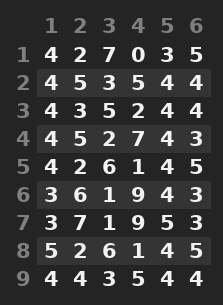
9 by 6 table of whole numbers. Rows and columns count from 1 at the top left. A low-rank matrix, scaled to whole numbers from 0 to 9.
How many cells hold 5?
10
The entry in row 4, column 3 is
2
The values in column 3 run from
1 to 7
